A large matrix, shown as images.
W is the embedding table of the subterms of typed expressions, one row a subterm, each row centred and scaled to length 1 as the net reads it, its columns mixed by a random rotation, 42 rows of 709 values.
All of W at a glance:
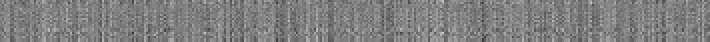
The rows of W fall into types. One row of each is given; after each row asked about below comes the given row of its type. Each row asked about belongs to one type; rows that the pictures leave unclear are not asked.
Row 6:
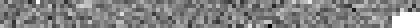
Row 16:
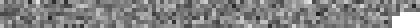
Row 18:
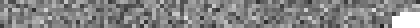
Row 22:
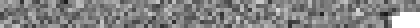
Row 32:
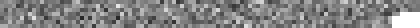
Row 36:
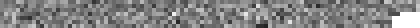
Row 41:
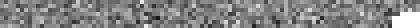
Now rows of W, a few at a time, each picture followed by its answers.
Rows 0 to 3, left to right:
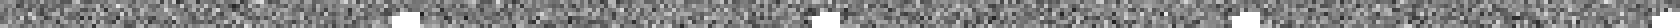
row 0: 32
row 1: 36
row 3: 41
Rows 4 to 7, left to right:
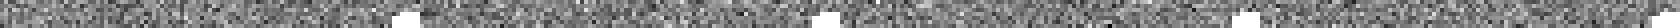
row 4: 18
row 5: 16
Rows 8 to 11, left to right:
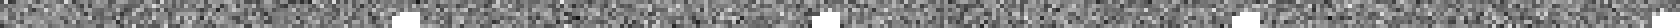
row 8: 18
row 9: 41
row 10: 18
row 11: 6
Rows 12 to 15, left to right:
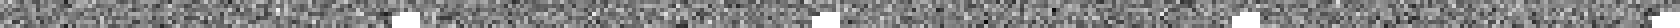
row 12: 22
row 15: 41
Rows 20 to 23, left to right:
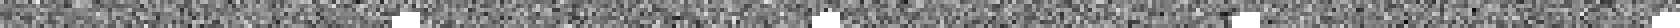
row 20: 16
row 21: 41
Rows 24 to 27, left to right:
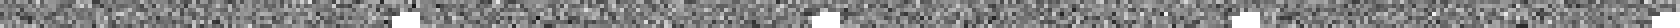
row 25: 32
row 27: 36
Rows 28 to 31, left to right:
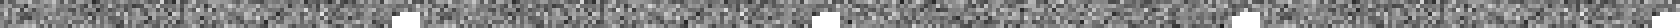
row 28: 36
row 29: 36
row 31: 36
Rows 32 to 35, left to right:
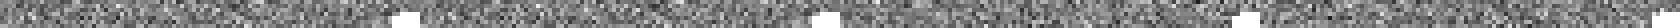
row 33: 32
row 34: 16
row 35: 6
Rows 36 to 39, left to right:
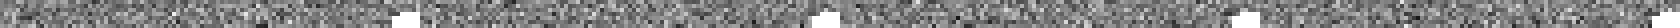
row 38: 32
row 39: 41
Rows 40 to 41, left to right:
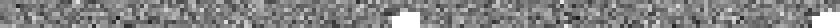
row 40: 32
